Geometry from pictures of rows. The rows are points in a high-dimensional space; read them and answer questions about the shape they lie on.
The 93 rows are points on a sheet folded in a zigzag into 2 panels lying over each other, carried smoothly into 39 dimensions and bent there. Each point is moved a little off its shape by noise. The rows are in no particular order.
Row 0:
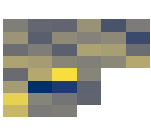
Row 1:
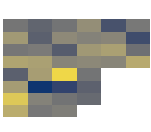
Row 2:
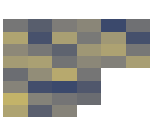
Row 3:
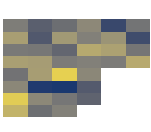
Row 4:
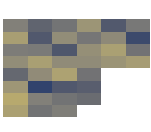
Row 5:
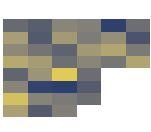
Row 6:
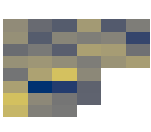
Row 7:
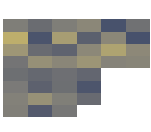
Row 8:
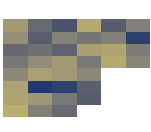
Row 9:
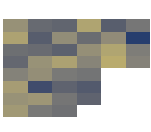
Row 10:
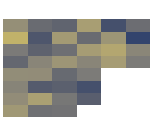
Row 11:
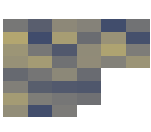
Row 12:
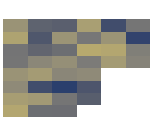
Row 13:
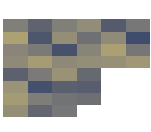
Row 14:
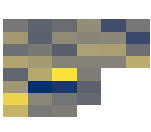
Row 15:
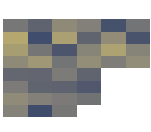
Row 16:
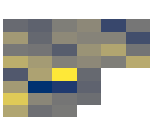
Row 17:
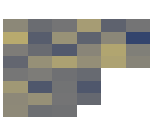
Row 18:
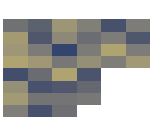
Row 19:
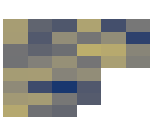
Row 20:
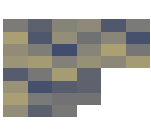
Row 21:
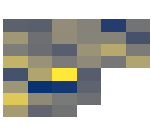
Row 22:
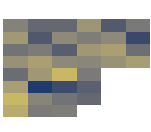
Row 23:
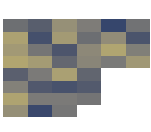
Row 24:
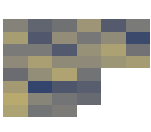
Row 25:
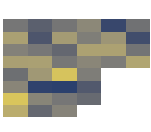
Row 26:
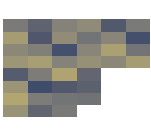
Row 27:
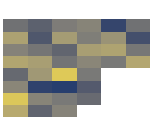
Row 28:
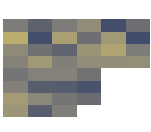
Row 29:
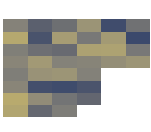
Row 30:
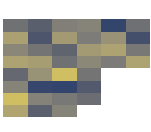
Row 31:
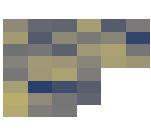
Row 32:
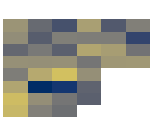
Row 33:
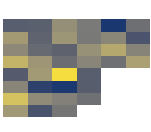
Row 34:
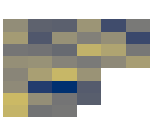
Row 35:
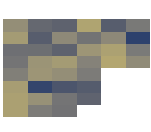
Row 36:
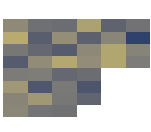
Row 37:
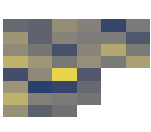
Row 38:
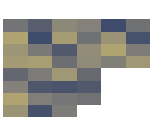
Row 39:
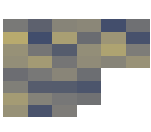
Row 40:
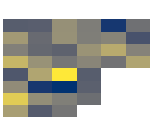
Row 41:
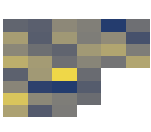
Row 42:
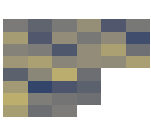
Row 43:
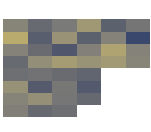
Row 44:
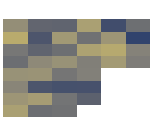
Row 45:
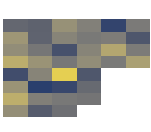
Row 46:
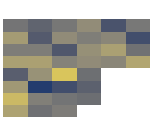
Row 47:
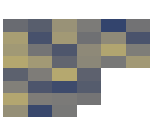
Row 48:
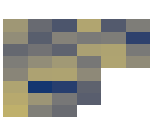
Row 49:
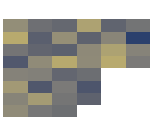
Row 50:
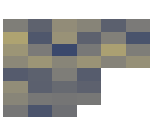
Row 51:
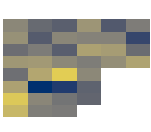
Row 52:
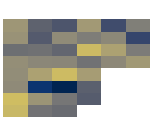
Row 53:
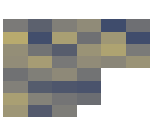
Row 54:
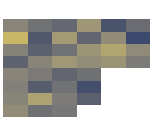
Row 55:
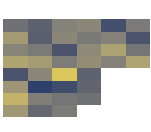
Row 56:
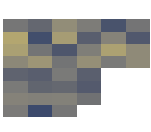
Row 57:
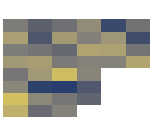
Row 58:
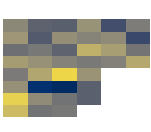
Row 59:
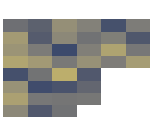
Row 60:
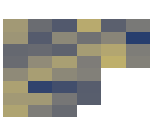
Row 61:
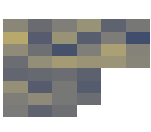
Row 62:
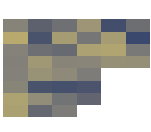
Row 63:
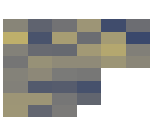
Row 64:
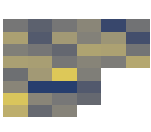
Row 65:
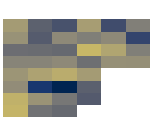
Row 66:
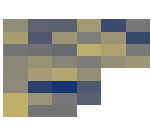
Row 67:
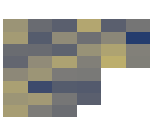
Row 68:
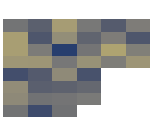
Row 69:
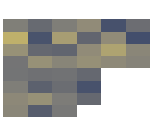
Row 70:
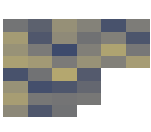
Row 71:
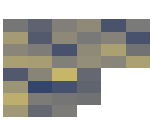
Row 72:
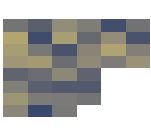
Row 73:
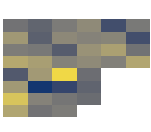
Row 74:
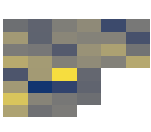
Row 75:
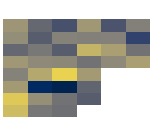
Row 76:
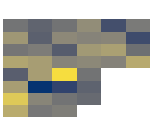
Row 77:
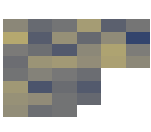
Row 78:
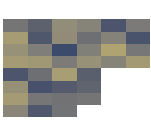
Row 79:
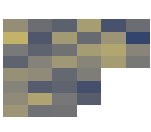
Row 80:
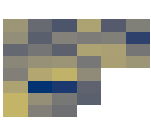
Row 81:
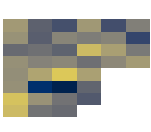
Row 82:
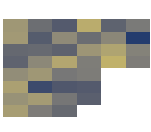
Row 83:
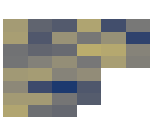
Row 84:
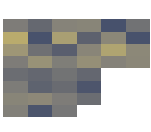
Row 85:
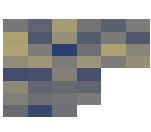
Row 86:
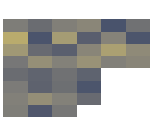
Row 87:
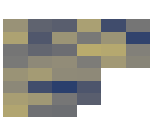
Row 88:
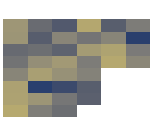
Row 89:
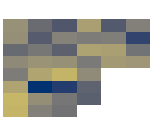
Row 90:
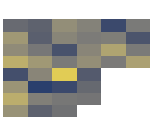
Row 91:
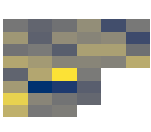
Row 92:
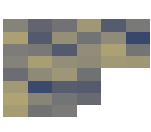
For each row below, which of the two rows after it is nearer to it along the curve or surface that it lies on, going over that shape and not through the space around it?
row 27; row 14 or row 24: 14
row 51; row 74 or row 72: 74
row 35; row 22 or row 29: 22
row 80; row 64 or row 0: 0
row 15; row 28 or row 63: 28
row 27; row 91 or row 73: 91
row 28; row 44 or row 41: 44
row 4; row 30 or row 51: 51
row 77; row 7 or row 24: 24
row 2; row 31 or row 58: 58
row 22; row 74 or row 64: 74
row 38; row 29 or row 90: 29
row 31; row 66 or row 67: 67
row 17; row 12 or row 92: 92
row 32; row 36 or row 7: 36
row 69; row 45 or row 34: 34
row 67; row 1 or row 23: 1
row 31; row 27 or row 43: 43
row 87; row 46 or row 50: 46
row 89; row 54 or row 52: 52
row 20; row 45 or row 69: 45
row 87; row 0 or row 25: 25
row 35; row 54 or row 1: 1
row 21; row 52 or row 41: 41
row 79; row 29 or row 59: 29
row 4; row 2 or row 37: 37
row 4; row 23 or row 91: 91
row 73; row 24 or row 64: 24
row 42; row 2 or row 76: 76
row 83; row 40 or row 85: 40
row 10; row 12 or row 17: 12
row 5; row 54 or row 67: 54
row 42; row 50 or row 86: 50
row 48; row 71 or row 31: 31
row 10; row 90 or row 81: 81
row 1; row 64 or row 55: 55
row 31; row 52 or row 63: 52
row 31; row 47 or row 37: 37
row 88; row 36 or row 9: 9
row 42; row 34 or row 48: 48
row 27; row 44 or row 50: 44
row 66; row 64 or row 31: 64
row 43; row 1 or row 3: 1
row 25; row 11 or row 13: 11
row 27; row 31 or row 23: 23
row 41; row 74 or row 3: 3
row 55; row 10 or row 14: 14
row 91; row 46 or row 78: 46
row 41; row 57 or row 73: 57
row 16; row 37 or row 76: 76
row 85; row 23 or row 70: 70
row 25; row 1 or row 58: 58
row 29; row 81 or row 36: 81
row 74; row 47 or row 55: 55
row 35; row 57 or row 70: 70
